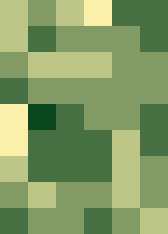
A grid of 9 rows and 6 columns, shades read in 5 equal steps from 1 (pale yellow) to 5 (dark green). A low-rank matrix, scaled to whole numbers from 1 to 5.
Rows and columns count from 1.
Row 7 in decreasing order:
4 4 4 3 2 2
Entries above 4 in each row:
0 0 0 0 1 0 0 0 0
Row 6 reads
1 4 4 4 2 4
